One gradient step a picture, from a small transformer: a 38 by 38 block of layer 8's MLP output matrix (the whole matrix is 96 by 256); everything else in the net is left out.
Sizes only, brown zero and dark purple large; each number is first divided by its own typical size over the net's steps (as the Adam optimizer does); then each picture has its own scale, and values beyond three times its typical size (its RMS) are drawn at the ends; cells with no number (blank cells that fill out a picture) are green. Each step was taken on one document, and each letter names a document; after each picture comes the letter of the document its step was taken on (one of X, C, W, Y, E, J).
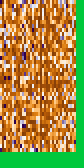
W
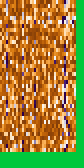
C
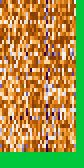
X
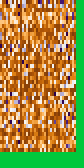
C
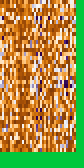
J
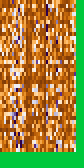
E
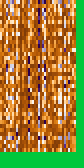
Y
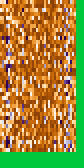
C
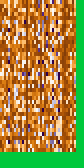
E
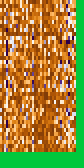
C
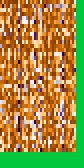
J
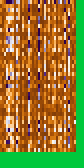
Y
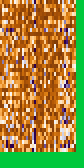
C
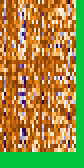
W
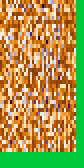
X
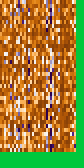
E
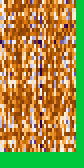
J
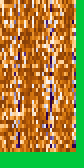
E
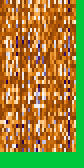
Y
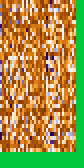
X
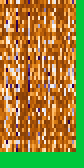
Y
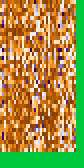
J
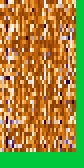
C
